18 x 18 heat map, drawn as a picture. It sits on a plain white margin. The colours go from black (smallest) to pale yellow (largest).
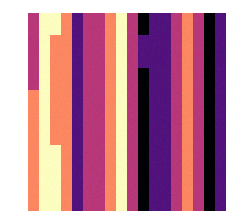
Ninth with the highest average: bottom left. Grain: streaks running down. Stripes: upright, repeating 3 times.
